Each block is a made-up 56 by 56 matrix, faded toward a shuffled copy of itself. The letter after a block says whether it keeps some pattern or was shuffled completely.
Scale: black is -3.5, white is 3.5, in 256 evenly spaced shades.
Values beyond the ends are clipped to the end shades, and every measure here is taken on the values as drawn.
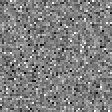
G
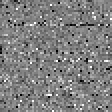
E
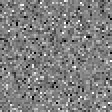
G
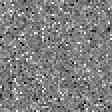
G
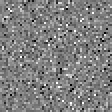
G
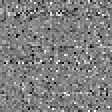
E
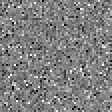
G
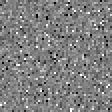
G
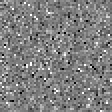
G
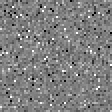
G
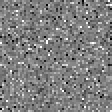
G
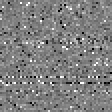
E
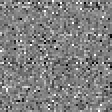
E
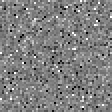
G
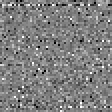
E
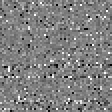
E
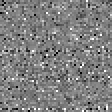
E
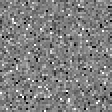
G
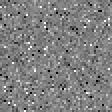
G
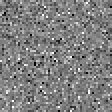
G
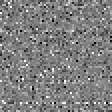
E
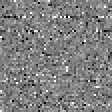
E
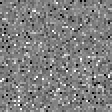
G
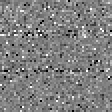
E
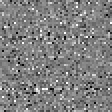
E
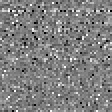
E
